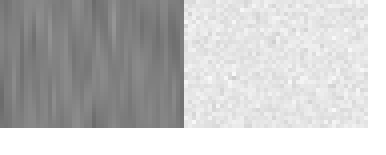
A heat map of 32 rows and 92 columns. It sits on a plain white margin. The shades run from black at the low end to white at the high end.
The table splits into one row of 2 panels. Panel 1,1: middling, streaked downward, faint in contrast. Panel 1,2: very high, fine-grained, faint in contrast.
